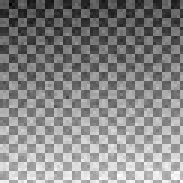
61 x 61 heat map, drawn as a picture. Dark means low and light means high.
Slope: up to the bottom. Grain: checkered. Odd rows or columns: none. Lone odd cells: none.
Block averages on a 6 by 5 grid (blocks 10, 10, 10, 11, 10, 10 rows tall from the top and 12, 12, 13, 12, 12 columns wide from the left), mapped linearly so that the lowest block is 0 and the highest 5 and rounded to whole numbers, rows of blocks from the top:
00000
11111
22222
33333
44444
55555
